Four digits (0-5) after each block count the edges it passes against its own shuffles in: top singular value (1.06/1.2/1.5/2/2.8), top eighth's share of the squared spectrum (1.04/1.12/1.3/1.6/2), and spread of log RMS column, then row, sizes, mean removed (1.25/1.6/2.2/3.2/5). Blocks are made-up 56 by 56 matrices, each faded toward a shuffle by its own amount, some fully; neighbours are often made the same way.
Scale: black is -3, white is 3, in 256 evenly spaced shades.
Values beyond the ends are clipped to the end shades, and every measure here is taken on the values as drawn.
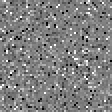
1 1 0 0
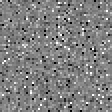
1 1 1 0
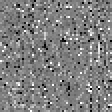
3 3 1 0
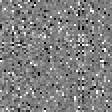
3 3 2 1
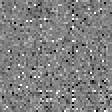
3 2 1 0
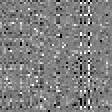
4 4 3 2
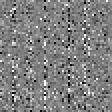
2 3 3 1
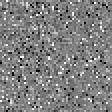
0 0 0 0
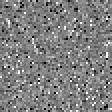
0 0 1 0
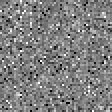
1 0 1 0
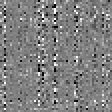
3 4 4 2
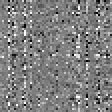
2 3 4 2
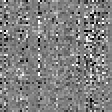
2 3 4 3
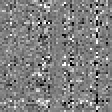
2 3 4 2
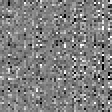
2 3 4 2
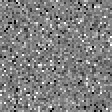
0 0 0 0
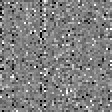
2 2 2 1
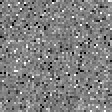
0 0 0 0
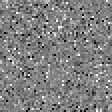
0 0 0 0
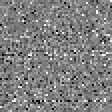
1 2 0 2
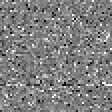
1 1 0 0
